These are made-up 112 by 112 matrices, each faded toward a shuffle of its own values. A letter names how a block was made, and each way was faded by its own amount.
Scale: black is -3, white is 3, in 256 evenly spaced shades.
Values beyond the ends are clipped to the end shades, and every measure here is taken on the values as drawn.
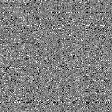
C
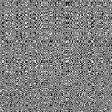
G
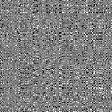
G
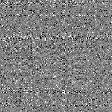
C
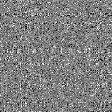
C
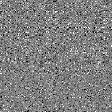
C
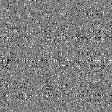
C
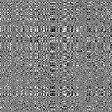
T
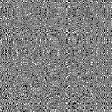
G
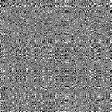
G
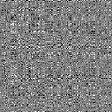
G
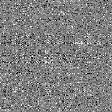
C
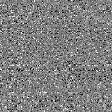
C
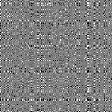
T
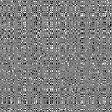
T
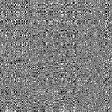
G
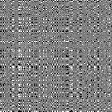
T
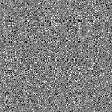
C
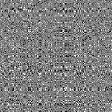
G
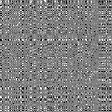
T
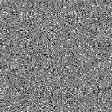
C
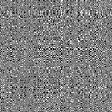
G
